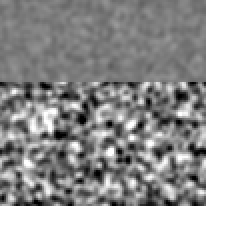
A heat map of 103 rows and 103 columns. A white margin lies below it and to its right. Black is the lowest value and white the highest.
The top part is calmer, up to a seam about 40% of the way down. The halves do not mirror each other. There is no overall slope. On average the colour sits 50% of the way up the scale. The texture is blotchy.
